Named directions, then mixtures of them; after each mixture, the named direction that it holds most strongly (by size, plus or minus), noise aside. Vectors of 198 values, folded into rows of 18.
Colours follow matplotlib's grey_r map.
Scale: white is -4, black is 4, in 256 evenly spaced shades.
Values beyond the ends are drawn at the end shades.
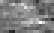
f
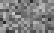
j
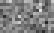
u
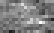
f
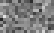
u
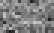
j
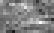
f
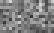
u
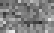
j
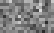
u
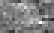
f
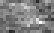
f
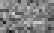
j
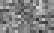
j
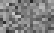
j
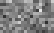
u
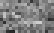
j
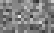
u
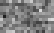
u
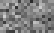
j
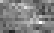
f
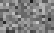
j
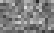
u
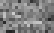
j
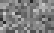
j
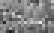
j
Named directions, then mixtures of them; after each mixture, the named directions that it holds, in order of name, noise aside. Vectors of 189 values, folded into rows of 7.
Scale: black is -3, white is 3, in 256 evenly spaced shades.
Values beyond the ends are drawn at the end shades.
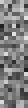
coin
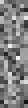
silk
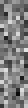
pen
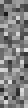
pen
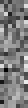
coin, pen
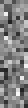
pen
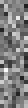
coin, pen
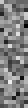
pen, silk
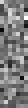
coin, pen, silk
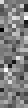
coin, pen, silk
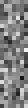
pen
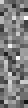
silk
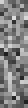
silk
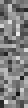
coin, pen, silk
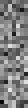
coin, silk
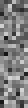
coin, pen, silk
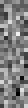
pen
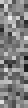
coin, pen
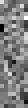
coin, silk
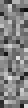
coin, pen, silk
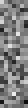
silk
